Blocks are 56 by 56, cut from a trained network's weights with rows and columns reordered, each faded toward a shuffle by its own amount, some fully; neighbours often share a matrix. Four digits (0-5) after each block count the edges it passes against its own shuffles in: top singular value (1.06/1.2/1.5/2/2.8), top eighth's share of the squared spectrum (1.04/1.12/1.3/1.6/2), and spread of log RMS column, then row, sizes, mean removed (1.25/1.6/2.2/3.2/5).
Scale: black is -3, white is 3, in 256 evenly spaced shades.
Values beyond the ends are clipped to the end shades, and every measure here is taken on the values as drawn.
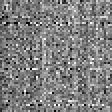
3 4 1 3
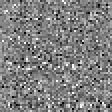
2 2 0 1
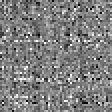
3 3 1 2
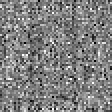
3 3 0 2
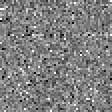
1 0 0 0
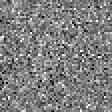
2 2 0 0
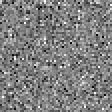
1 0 0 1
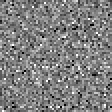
1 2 0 1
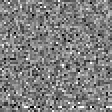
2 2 0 1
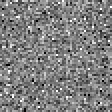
0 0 0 0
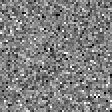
0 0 0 0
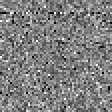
2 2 0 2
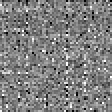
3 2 2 0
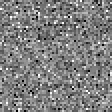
1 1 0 0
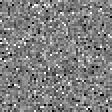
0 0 0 0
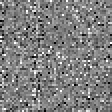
2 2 1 0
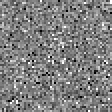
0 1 0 0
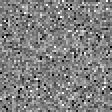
0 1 0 0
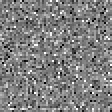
1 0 0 0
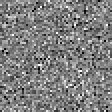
0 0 0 0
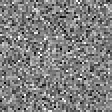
1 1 0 0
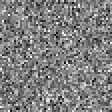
0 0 0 0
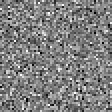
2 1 0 0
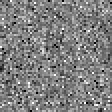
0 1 0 0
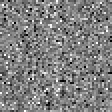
1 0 0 0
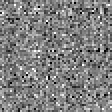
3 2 0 2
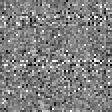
2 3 0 2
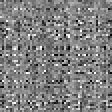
3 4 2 4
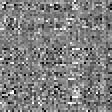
3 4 1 3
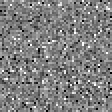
1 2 0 1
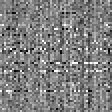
3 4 0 3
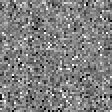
1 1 0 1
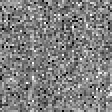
1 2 0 1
